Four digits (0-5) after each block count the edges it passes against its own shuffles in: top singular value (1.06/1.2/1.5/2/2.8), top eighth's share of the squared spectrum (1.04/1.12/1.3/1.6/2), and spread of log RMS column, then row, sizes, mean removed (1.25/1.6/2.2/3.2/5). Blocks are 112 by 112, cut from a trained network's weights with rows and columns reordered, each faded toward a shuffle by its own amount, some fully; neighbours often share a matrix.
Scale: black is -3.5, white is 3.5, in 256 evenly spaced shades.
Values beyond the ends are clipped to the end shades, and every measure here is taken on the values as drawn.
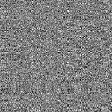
4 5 3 3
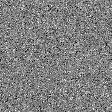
1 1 0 1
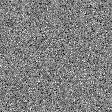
0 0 0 0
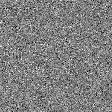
0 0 0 0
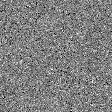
0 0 0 0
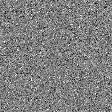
2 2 1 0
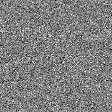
2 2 0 2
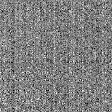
4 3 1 3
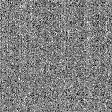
3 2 0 1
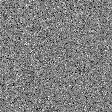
0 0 0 0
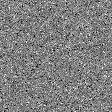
0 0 0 0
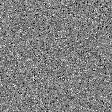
1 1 0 0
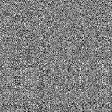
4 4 2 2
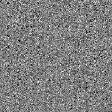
3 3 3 1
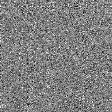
3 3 2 1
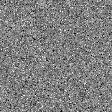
2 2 1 0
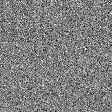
2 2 0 0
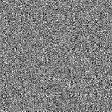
3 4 2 2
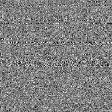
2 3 0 3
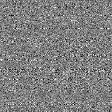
3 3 1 3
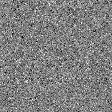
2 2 0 1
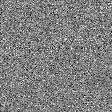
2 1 0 1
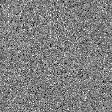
2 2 2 0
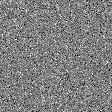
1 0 0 0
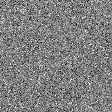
2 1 1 0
